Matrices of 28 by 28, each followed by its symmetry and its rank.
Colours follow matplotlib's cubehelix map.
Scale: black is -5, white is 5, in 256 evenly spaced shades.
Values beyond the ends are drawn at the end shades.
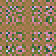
antisymmetric, rank two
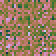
neither, rank five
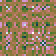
symmetric, rank three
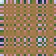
symmetric, rank one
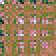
symmetric, rank three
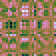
antisymmetric, rank two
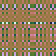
neither, rank one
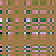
neither, rank one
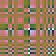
symmetric, rank one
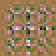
antisymmetric, rank two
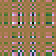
neither, rank one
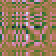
antisymmetric, rank two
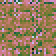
neither, rank five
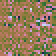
neither, rank five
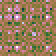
symmetric, rank three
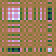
symmetric, rank one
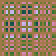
symmetric, rank one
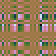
neither, rank one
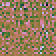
neither, rank five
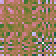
symmetric, rank three
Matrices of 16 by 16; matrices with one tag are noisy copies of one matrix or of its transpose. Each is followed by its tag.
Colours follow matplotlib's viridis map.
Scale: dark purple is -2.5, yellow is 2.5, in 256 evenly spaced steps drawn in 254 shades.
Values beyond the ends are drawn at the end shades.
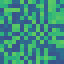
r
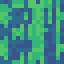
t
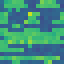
t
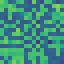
r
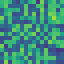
r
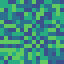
r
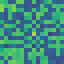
r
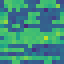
t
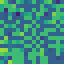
r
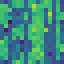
t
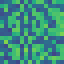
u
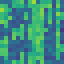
t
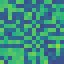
r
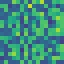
u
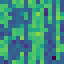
t
